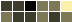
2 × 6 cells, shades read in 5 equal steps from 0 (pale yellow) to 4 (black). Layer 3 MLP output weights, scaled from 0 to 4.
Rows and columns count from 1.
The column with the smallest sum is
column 6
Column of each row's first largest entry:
3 2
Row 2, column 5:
3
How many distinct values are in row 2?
2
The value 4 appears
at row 1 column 3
